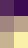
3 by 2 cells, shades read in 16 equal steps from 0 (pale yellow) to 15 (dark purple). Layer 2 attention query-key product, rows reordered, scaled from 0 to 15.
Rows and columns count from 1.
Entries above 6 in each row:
2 1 0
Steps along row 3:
down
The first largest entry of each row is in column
2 1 1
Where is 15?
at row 1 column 2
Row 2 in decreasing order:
7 5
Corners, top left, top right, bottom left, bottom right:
13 15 4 0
